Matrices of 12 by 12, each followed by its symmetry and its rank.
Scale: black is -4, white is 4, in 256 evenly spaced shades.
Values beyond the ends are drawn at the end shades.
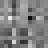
neither, rank two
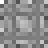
symmetric, rank two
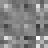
symmetric, rank two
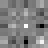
symmetric, rank two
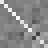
symmetric, full rank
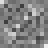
symmetric, full rank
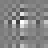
symmetric, rank one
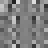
neither, rank two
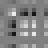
symmetric, rank one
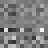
neither, rank two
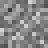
symmetric, full rank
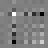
symmetric, rank one
